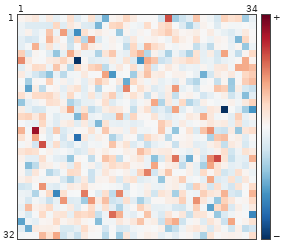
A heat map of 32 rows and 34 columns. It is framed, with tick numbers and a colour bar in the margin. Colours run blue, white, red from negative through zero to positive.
Grain: fine. Mirror symmetry: none. Average level on the scale: 50%. Seam: none. Histogram: heavy tails on both sides.
